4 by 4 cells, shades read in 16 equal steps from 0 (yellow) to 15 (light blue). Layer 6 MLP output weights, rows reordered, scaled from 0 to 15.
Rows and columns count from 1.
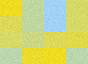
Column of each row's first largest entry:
3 3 2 1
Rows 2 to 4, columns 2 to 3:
9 15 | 7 4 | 1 0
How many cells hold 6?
0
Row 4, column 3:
0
